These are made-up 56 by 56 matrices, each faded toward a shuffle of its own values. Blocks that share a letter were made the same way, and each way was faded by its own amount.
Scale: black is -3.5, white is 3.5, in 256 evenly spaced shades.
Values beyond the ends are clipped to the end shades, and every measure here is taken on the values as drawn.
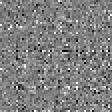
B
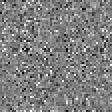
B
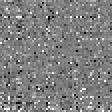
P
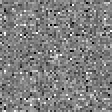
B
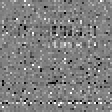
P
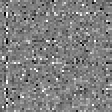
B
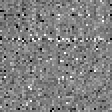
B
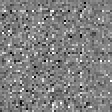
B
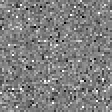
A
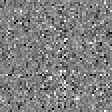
B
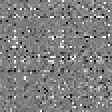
P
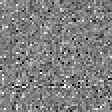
B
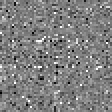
B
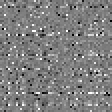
P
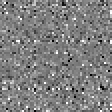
B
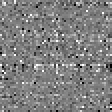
P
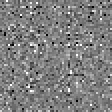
B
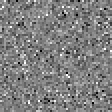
A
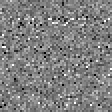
A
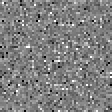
A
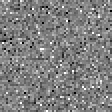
A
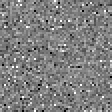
A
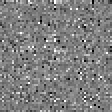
B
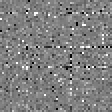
P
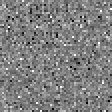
A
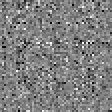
B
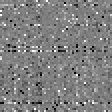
P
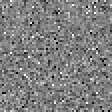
A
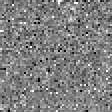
A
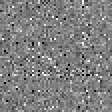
B
